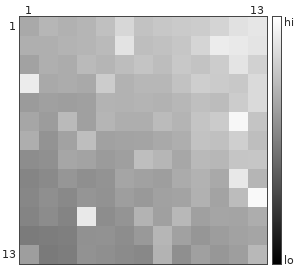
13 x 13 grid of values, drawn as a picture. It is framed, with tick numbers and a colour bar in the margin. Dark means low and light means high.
Ninth with the lowest average: bottom left. Slope: up to the top right. Odd rows or columns: none. Average level on the scale: 70%. Stripes: none. Mirror symmetry: none.
